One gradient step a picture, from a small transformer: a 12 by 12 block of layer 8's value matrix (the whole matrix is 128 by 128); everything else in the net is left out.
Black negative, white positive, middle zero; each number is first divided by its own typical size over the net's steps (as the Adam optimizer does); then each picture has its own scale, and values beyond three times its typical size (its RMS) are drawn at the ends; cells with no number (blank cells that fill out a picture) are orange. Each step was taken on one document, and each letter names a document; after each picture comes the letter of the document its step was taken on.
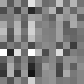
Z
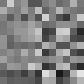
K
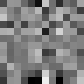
K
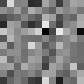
K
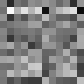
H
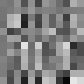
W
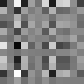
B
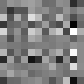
Z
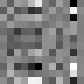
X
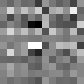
H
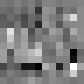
X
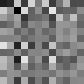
B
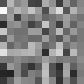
Z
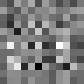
W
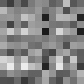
K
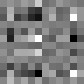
X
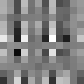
B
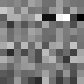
K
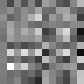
H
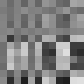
W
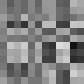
W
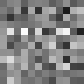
W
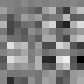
W
